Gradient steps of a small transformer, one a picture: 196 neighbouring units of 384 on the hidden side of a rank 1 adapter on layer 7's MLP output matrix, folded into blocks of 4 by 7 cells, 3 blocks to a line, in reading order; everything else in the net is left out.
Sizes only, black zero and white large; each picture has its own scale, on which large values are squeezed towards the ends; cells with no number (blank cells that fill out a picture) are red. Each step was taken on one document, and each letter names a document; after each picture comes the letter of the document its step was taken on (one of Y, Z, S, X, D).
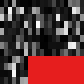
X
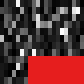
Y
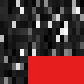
Y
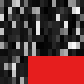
X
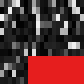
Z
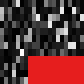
X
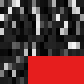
Z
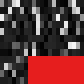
Z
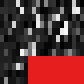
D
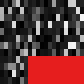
X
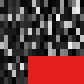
X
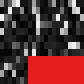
Z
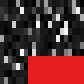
Y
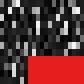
X
